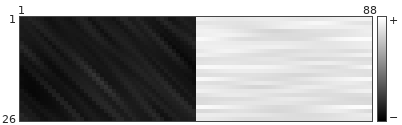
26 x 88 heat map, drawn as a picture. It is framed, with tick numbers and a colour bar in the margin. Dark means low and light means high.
The table splits into one row of 2 panels. Panel 1,1: very low, slanting down to the right, faint in contrast. Panel 1,2: very high, streaked across, faint in contrast.
